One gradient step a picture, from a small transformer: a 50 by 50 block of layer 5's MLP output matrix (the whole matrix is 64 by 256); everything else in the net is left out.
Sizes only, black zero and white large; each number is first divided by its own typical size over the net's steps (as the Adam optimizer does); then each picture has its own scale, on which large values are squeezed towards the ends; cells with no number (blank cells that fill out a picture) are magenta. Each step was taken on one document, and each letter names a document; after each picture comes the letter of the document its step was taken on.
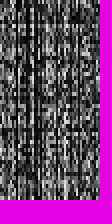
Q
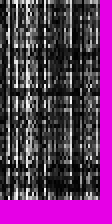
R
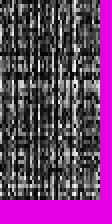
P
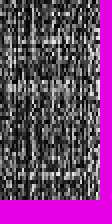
P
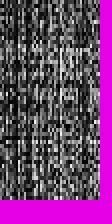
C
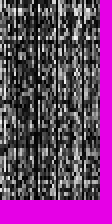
P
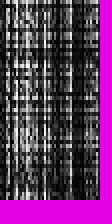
R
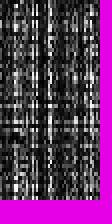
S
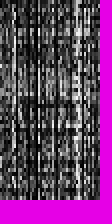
P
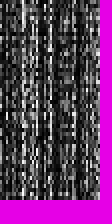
S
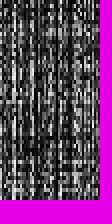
P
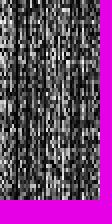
Q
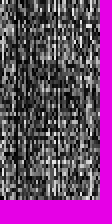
Q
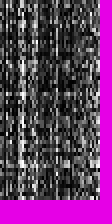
S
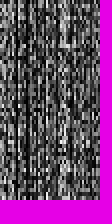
Q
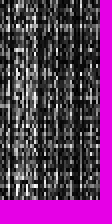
R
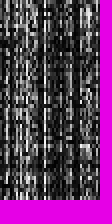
R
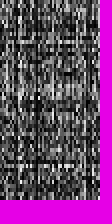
P
